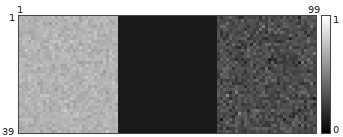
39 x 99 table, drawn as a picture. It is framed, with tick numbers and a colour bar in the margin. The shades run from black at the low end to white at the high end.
The table splits into one row of 3 panels. Panel 1,1: high, fine-grained, faint in contrast. Panel 1,2: very low, flat. Panel 1,3: low, fine-grained.
